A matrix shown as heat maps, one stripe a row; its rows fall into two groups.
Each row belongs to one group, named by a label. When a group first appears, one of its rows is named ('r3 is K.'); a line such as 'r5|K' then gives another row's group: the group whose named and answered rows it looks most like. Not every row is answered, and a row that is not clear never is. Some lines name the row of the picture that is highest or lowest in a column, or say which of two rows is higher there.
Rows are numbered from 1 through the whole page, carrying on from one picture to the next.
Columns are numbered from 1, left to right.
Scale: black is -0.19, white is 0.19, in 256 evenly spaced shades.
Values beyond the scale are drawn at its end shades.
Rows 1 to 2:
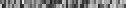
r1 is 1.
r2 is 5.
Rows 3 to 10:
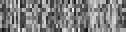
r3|5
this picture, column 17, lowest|4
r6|5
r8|5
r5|1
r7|5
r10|1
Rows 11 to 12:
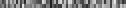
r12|1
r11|5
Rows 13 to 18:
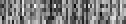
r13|1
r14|1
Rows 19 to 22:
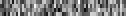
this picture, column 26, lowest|20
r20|1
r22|5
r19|5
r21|1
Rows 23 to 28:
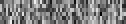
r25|5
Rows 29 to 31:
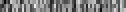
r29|5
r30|1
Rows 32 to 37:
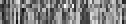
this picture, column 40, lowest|34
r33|1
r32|5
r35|5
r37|5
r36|5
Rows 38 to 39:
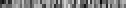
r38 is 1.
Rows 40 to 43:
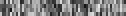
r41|1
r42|1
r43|5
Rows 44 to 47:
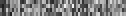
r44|5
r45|1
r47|1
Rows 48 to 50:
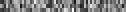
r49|5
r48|1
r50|1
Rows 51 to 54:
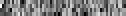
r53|1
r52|5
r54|1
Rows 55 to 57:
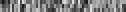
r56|5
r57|5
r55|1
